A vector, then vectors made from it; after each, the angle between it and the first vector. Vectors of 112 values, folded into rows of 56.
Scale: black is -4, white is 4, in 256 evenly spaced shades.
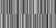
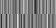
nearly opposite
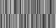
partly opposed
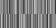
nearly parallel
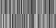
orthogonal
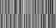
partly opposed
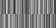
orthogonal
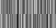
nearly parallel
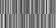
partly opposed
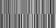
partly opposed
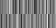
nearly opposite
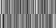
partly aligned
